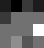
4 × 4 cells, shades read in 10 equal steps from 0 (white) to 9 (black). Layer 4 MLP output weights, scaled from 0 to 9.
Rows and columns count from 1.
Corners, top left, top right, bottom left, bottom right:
8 8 5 5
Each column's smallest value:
5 4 5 0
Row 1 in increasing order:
7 8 8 9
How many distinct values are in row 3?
2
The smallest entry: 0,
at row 3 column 4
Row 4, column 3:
6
